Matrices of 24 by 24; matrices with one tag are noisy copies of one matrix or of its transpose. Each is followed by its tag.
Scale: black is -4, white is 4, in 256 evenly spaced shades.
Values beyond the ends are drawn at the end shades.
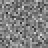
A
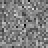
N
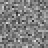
A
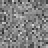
N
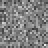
N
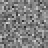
A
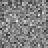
N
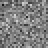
N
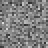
N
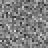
A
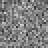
N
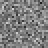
A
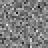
A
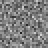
A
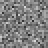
A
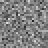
A
